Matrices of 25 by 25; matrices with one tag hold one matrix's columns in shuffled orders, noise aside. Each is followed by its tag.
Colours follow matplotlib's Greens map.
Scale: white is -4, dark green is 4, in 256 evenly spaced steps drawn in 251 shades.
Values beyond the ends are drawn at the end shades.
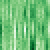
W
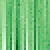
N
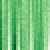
N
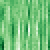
W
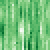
W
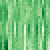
W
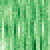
W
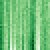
N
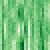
W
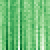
N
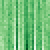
N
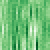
W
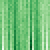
N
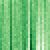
N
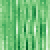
W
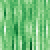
W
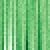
N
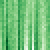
N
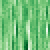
W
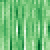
W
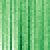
N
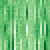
W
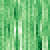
W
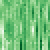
W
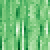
W
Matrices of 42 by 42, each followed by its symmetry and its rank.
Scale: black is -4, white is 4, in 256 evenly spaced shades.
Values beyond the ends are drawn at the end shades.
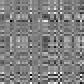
neither, rank two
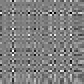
antisymmetric, rank two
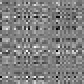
neither, rank three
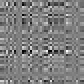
neither, rank two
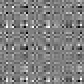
antisymmetric, rank two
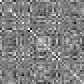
symmetric, rank five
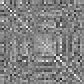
symmetric, rank five
